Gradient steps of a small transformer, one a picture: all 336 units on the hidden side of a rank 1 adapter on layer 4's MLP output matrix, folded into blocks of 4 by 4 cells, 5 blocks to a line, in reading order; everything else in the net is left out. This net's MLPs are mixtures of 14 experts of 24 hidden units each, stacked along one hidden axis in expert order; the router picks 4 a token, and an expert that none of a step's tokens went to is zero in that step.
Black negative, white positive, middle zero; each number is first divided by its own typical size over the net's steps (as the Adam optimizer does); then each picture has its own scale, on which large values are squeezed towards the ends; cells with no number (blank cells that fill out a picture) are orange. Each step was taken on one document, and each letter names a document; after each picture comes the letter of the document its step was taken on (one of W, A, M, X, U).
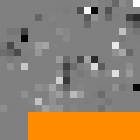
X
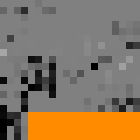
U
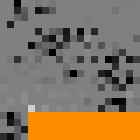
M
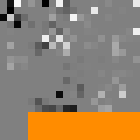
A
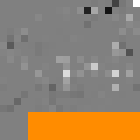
X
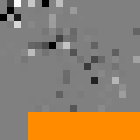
A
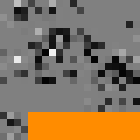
M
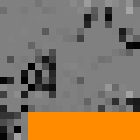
U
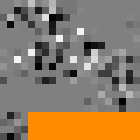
M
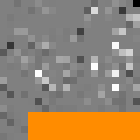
X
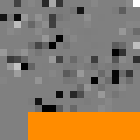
A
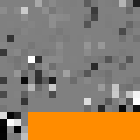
U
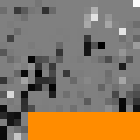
U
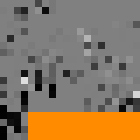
U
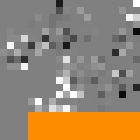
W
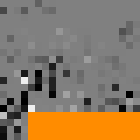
U
